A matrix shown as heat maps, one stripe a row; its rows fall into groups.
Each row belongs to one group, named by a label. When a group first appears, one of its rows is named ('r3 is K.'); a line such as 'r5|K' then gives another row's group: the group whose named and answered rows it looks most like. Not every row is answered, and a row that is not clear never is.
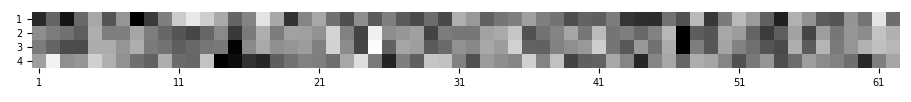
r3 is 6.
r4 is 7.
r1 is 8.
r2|6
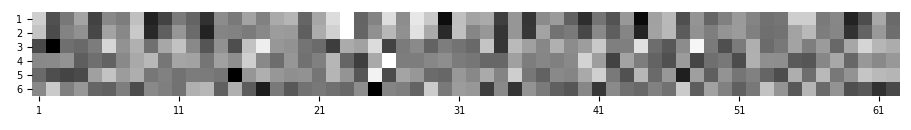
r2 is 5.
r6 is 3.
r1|5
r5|6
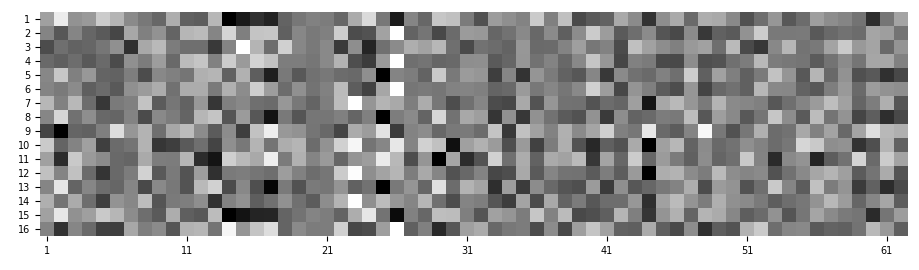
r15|7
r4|8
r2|8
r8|3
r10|5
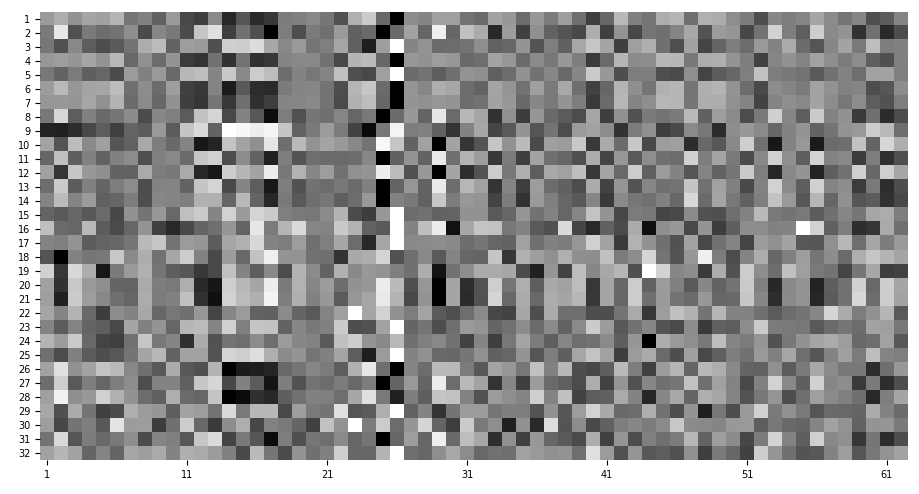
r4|7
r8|3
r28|7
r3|8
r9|8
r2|3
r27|3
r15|8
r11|3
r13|3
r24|5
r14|3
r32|8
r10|6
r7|7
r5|8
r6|7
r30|5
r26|7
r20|6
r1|7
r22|5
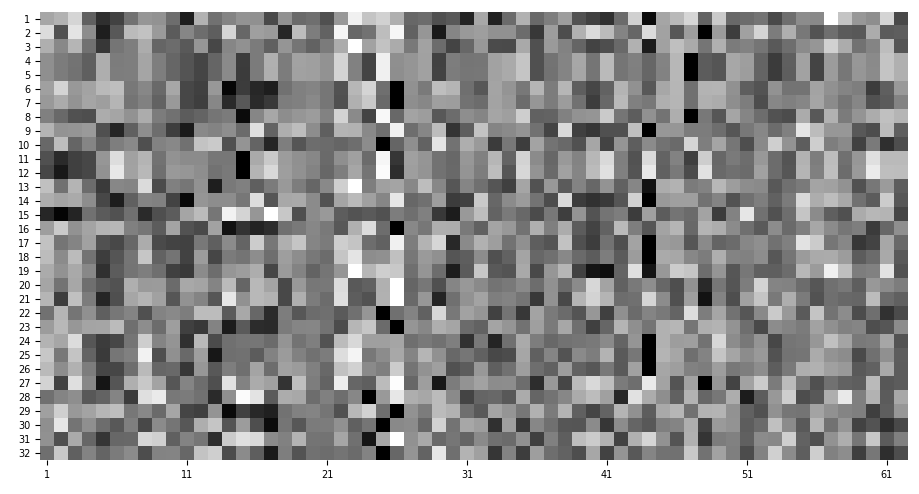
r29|7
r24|5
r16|7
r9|5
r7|7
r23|7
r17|5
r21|8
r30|3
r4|6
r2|8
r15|8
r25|5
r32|3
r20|8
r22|3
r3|5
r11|6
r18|5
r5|6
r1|5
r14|5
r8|6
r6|7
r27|8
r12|6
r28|8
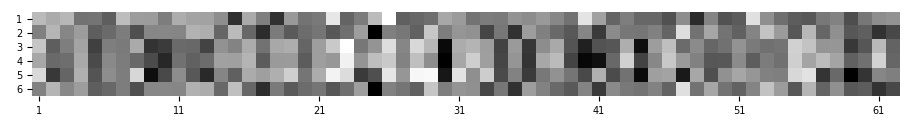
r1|8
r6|3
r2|3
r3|5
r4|5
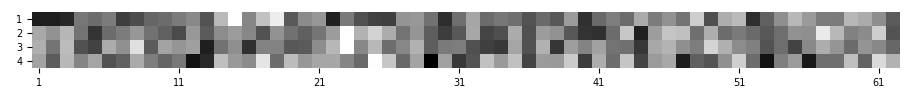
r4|6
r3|5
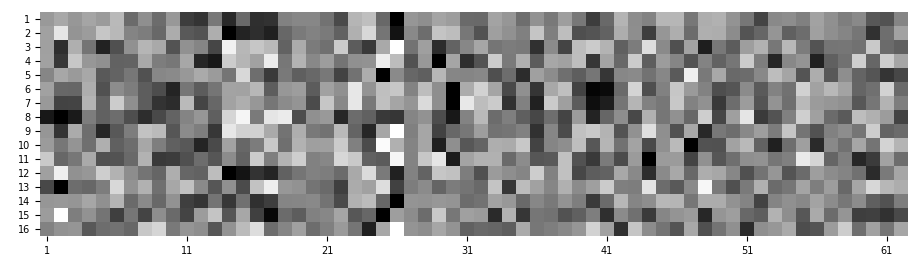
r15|3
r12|7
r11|5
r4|6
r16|8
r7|5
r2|7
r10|6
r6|5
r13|6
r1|7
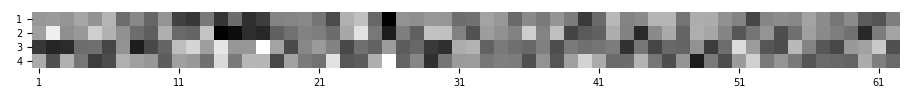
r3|8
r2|7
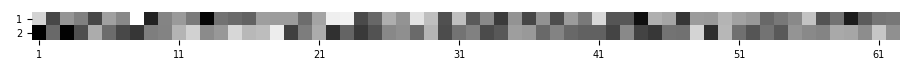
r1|5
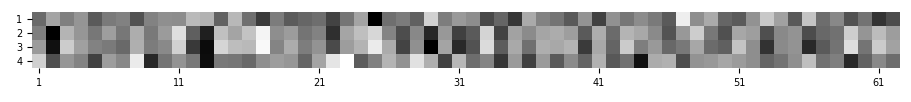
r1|3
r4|5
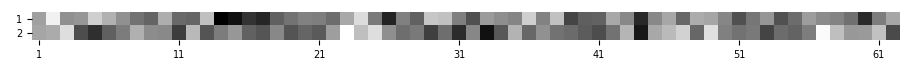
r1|7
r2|5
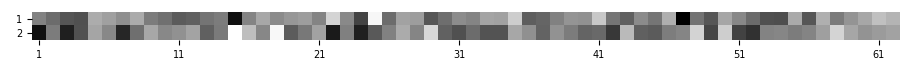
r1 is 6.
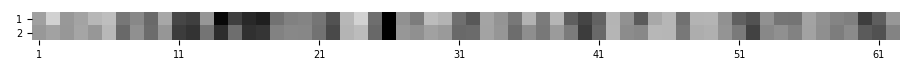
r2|7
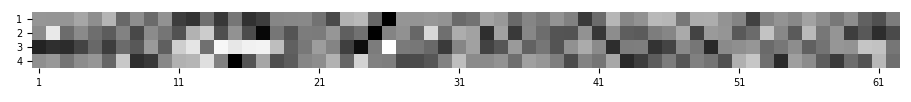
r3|8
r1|7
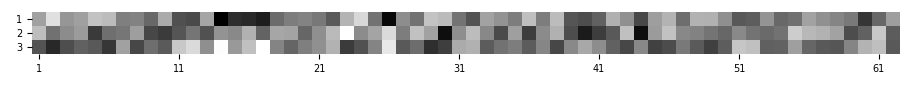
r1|7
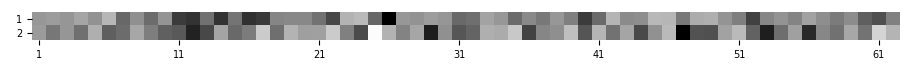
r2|6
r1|7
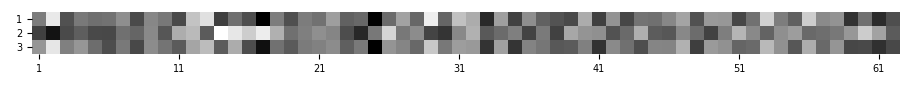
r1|3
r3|3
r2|8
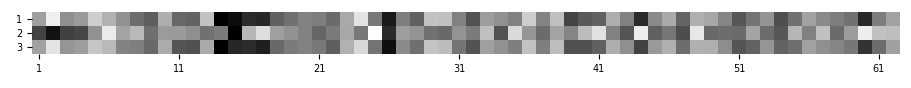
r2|6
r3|7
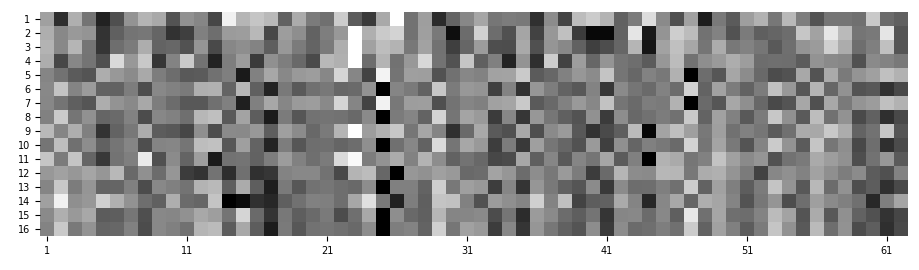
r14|7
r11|5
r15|3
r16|3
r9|5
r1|8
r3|5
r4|5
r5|6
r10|3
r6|3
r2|5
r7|6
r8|3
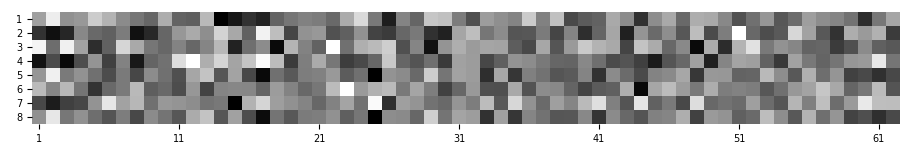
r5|3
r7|6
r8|3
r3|8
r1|7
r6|5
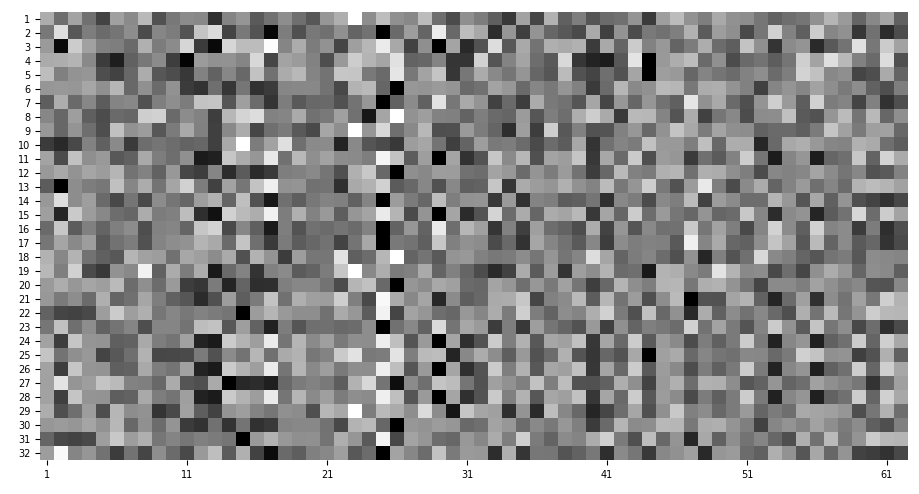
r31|6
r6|7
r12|7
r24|6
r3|6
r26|6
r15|6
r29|5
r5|5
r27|7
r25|5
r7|3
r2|3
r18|8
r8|8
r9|5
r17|3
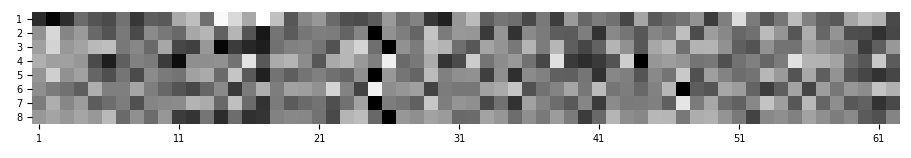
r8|7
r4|5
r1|8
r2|3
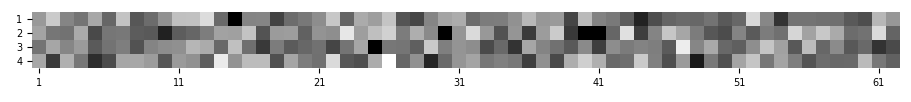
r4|8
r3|3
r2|5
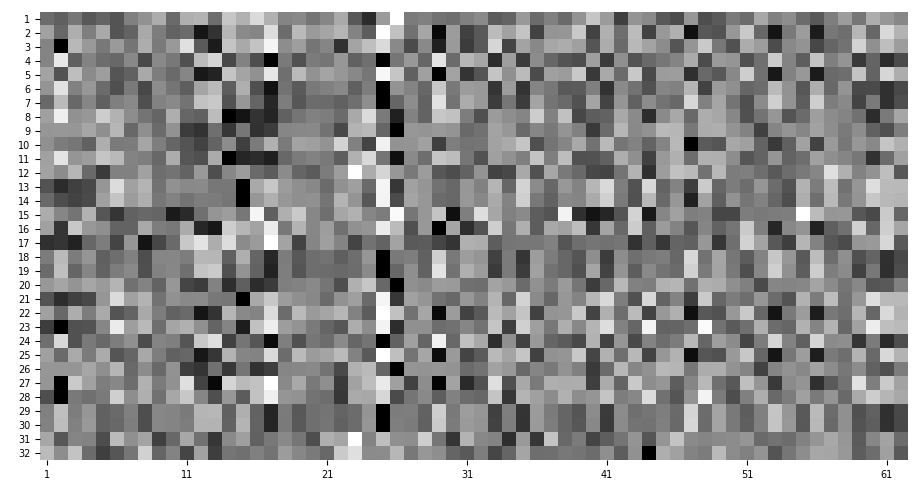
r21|6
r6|3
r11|7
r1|8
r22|6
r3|6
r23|6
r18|3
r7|3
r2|6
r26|7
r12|5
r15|5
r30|3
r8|7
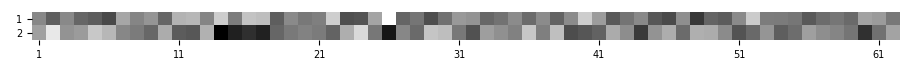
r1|8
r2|7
